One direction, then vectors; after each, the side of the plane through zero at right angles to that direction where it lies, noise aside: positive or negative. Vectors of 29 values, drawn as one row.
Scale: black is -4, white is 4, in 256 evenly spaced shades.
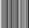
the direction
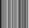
negative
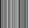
negative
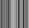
negative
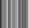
negative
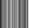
negative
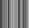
negative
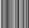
positive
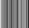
positive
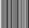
positive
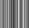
positive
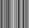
negative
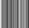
positive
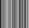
negative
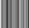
positive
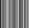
negative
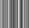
positive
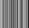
positive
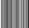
positive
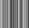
positive
